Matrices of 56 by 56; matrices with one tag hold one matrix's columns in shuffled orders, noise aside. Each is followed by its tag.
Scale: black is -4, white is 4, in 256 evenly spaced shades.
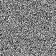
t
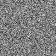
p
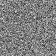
t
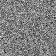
p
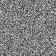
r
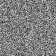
r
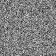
r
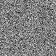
t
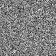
r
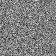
p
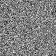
r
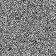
t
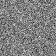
p
